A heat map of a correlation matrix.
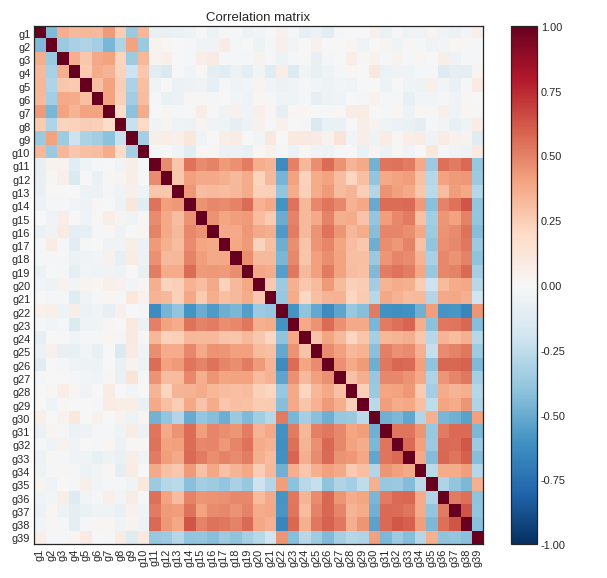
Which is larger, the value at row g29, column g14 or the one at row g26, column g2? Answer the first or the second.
the first
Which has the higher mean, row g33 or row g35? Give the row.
g33
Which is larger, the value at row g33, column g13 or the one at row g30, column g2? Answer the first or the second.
the first
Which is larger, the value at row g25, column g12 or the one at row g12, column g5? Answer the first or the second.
the first
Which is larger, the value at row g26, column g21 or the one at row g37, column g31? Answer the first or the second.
the second
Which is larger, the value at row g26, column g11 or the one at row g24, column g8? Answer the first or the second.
the first
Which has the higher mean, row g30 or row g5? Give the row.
g5
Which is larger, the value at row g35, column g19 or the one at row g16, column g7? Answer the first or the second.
the second
